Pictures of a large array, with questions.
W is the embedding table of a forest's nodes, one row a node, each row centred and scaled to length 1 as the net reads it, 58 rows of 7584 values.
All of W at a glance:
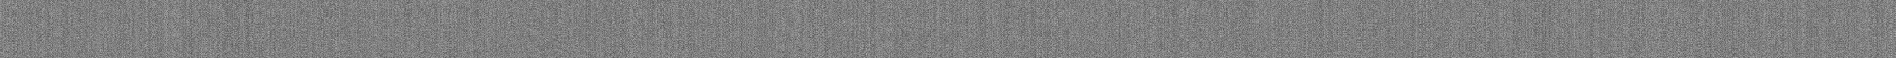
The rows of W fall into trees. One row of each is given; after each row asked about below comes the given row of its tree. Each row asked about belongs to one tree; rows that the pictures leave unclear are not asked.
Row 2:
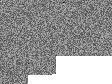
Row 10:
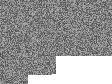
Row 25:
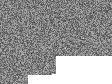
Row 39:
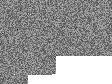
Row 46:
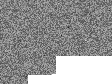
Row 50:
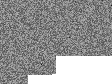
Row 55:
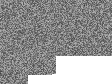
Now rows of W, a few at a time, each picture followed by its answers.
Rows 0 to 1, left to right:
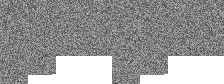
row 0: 25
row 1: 55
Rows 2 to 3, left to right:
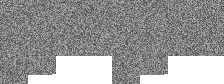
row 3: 55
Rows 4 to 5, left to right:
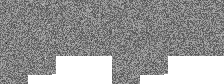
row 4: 50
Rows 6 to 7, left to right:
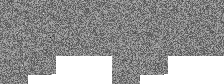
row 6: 46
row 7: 55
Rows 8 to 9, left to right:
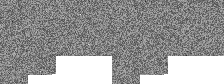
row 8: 39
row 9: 10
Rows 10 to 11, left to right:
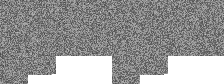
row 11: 50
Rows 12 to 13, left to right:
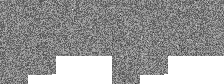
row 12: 10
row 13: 2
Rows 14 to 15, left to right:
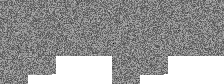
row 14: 10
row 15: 25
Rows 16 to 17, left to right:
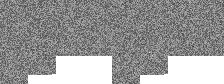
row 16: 10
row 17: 55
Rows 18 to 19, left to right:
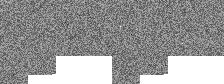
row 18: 55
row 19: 25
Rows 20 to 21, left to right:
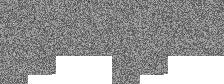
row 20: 39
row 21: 25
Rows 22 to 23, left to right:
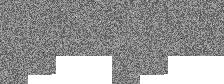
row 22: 25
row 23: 55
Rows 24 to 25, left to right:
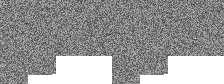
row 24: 50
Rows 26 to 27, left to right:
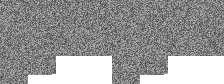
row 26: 10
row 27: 50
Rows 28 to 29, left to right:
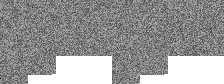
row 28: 46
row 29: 55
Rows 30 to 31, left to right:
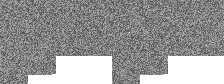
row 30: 55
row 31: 10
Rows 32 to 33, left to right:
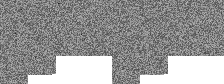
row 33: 10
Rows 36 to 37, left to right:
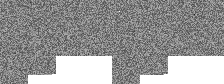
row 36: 10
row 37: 25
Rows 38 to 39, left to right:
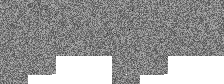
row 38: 50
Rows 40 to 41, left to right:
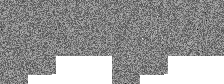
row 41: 50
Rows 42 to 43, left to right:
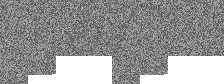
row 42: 55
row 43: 50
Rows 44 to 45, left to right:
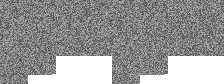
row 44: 46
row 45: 55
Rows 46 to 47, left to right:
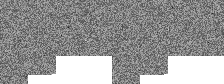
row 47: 50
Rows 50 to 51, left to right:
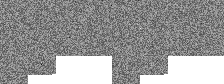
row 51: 2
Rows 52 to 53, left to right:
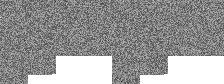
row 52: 10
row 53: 39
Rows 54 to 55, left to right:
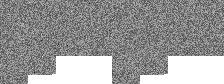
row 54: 50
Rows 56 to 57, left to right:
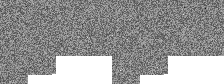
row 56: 50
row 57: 10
